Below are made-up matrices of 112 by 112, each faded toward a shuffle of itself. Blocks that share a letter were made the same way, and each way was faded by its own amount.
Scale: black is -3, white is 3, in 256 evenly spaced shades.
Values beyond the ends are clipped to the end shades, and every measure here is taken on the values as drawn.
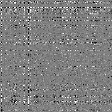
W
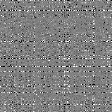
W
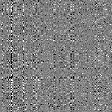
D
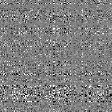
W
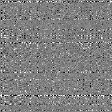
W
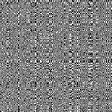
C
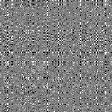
D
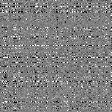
W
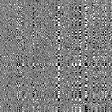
C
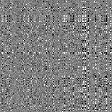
D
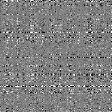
W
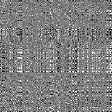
D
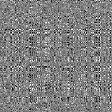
D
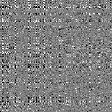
D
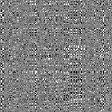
D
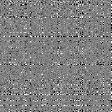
W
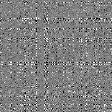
W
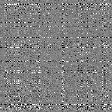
W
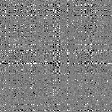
W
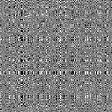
C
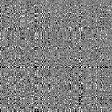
D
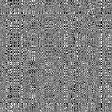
C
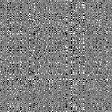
D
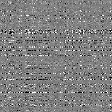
W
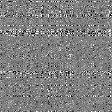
W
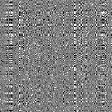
C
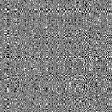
D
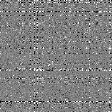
W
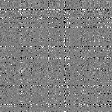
W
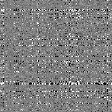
W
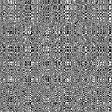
C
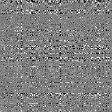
W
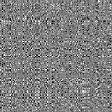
D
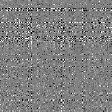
W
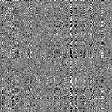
D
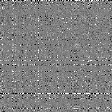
W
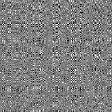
D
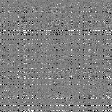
W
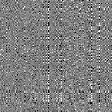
C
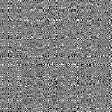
D
